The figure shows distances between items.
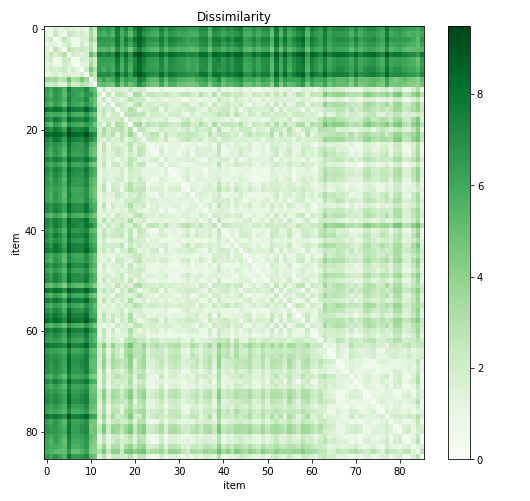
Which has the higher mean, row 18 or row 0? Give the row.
0
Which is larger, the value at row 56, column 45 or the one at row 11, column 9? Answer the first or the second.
the second
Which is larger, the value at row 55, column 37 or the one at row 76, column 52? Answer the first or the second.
the second
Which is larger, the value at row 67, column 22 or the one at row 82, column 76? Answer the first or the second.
the first
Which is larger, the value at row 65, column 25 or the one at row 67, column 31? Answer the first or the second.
the first
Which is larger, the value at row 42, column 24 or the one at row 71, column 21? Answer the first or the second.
the second
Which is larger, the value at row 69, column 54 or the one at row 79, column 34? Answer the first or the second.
the second
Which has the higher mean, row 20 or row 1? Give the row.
1
